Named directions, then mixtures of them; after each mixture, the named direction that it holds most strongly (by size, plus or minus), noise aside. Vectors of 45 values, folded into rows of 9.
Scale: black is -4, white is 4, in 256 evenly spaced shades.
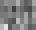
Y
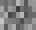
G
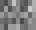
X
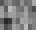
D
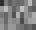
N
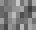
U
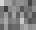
N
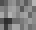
D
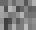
D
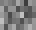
G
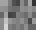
U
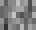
U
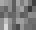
X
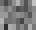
G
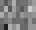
X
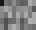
N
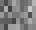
X
